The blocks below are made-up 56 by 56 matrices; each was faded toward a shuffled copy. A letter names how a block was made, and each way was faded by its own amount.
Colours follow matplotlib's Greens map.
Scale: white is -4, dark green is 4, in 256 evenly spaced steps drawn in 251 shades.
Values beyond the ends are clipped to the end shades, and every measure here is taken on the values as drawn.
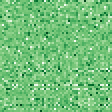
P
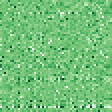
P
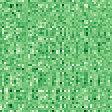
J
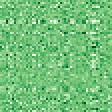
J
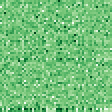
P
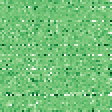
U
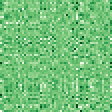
J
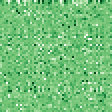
P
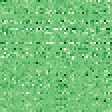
U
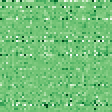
U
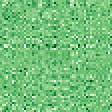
J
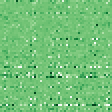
U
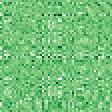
J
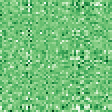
J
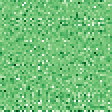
P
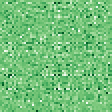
P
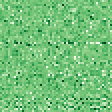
P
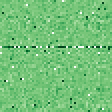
P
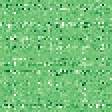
U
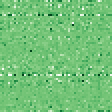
U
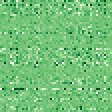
U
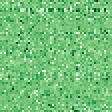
P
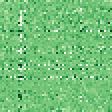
U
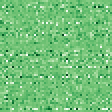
U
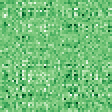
J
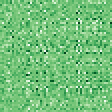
J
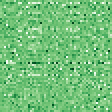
P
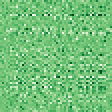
J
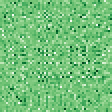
P
